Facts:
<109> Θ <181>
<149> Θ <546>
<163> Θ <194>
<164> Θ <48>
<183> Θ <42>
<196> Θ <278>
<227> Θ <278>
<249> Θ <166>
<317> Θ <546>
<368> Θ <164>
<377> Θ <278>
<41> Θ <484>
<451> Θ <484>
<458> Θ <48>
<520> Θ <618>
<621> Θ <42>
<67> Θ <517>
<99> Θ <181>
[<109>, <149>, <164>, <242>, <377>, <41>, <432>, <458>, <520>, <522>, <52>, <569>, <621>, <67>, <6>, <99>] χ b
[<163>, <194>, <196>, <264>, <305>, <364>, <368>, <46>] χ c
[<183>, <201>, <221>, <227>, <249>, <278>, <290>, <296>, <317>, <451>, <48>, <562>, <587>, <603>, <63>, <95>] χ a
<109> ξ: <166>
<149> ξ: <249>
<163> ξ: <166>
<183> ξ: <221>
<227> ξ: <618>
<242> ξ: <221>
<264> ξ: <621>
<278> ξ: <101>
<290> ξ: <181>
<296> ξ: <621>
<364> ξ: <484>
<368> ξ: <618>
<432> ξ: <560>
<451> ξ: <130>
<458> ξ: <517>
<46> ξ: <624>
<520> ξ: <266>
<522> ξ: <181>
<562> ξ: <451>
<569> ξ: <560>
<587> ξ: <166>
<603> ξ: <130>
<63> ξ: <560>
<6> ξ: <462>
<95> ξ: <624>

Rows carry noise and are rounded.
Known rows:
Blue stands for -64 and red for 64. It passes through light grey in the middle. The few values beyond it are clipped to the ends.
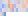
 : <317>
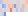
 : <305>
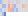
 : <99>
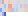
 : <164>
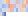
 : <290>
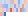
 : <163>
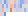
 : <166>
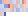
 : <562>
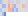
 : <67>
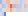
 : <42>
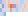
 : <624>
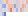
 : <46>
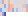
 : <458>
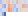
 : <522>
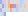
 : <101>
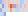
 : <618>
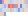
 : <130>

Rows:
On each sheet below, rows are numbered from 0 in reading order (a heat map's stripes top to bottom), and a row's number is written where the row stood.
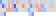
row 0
<377>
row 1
<621>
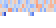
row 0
<109>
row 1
<183>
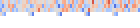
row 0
<249>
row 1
<194>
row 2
<278>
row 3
<63>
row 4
<227>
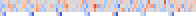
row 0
<201>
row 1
<6>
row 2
<48>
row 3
<181>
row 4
<587>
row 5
<560>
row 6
<364>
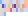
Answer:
<196>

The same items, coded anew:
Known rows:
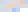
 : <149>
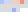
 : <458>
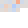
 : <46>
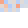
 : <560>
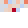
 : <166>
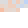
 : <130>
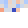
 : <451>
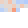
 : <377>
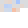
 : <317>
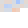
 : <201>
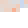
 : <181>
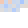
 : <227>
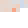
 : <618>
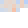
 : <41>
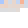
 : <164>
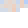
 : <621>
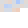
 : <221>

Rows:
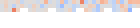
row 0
<305>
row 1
<364>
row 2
<587>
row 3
<368>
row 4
<109>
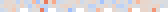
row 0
<52>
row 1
<163>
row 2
<6>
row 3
<249>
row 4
<48>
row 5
<624>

